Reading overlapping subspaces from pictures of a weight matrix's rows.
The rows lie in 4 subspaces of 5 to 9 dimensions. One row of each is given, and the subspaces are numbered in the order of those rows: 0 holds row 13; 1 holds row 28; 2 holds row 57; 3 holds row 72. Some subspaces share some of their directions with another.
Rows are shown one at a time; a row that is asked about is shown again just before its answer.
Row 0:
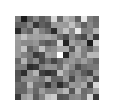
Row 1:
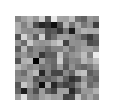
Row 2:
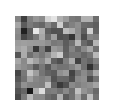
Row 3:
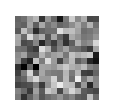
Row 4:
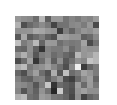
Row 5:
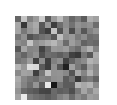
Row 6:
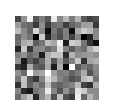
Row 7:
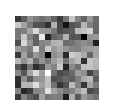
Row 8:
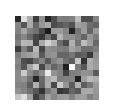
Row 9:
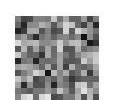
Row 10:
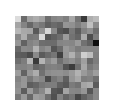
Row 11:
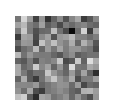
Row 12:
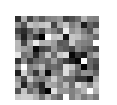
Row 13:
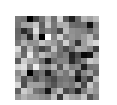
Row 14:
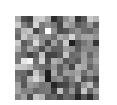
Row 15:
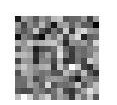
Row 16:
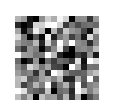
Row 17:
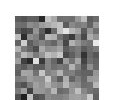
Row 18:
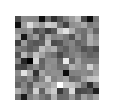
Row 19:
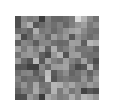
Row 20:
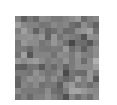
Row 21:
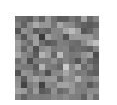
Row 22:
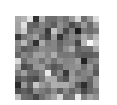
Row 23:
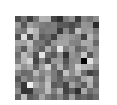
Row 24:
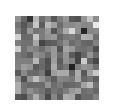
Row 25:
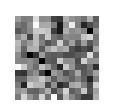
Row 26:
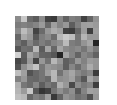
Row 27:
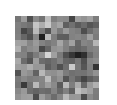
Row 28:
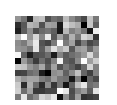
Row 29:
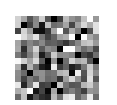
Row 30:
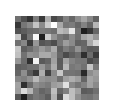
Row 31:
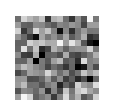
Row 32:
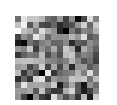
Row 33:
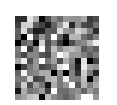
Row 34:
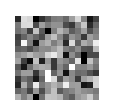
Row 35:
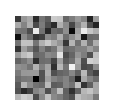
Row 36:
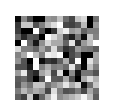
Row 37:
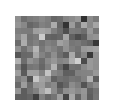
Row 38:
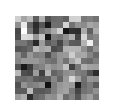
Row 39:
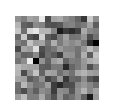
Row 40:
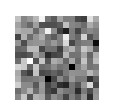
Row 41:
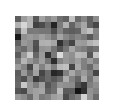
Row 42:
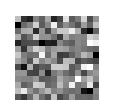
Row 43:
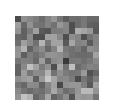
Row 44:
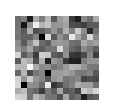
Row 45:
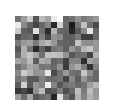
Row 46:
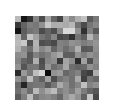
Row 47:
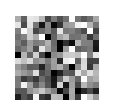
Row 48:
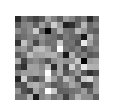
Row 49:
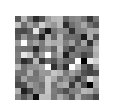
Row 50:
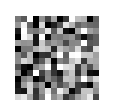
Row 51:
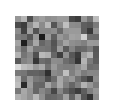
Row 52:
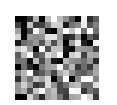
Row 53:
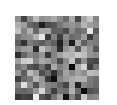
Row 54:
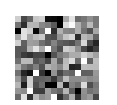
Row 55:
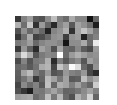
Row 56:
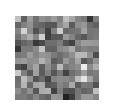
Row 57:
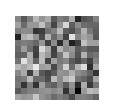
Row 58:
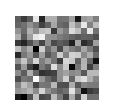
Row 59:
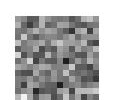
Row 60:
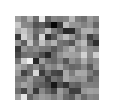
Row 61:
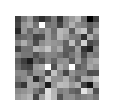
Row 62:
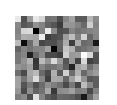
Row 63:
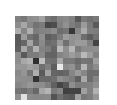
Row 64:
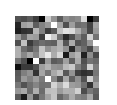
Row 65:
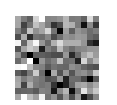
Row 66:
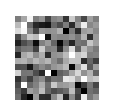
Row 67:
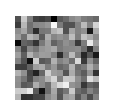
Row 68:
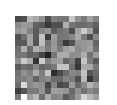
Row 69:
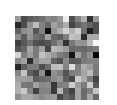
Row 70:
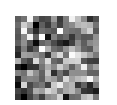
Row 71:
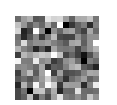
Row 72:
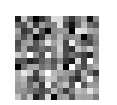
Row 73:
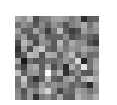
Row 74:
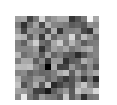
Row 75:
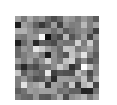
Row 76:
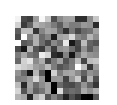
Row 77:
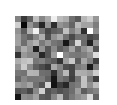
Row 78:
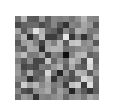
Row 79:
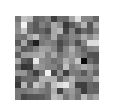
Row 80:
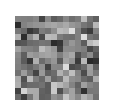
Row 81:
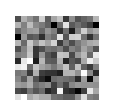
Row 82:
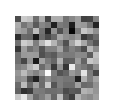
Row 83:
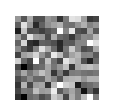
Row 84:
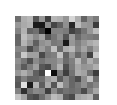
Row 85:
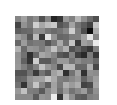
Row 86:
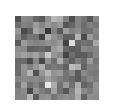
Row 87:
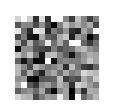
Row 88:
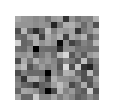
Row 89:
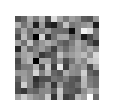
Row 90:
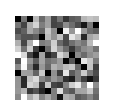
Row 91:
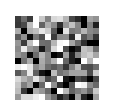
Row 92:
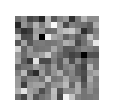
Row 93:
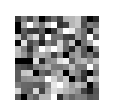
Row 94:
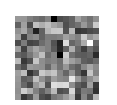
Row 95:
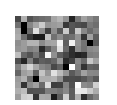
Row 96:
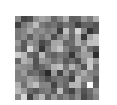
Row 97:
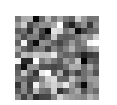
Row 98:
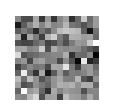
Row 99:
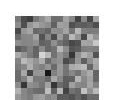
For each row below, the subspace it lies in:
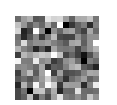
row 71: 3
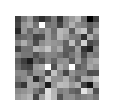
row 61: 1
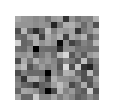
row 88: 2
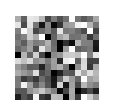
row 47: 1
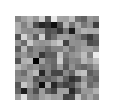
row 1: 1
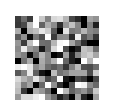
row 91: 1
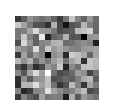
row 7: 2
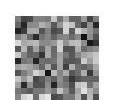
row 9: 3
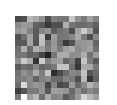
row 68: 2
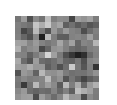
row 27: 3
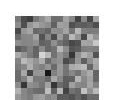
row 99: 2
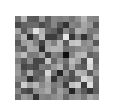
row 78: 2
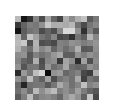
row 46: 3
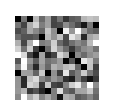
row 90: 2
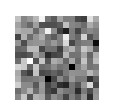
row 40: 0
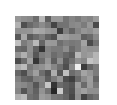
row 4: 2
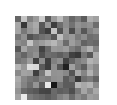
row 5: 1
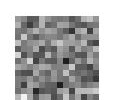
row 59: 1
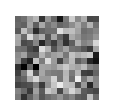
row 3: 0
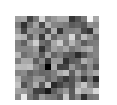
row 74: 1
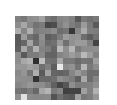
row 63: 2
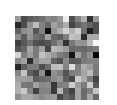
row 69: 2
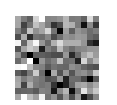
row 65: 3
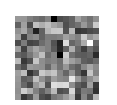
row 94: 1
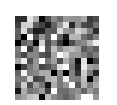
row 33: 2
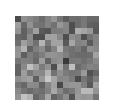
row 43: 2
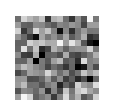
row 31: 2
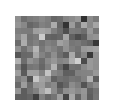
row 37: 2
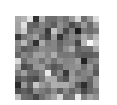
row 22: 3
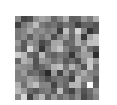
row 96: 2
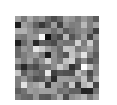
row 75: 2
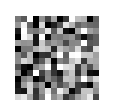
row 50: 1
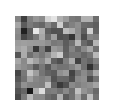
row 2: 3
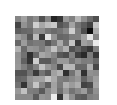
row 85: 3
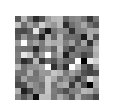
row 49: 2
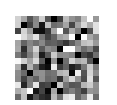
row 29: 1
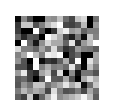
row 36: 0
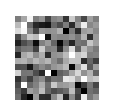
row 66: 3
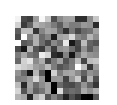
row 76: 2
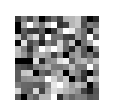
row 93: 1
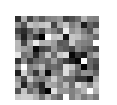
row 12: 2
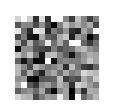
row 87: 2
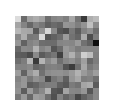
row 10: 0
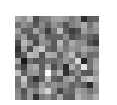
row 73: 2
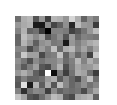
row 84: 1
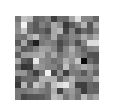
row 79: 3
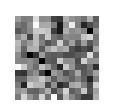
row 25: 3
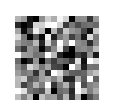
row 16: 2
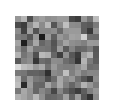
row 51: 2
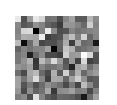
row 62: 0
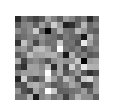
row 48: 2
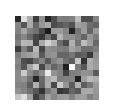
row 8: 1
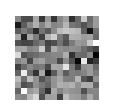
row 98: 2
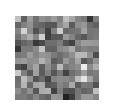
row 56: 2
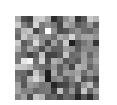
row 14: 2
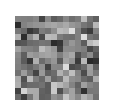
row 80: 2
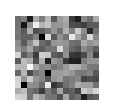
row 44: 2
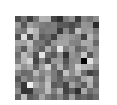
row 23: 2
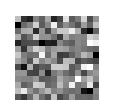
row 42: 2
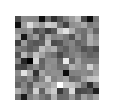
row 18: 1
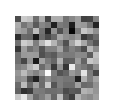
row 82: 1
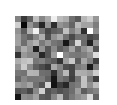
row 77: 1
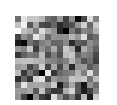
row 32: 3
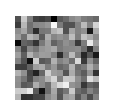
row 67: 3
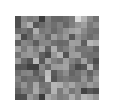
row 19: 2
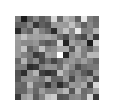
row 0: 1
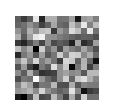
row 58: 3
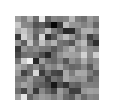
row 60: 1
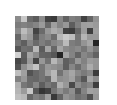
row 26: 3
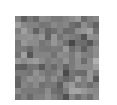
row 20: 2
